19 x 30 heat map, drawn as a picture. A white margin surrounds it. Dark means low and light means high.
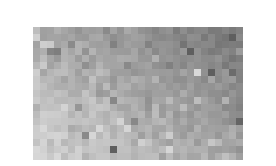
Ninth with the highest average: bottom left. Histogram: bell-shaped. Slope: up to the bottom left. Grain: fine.
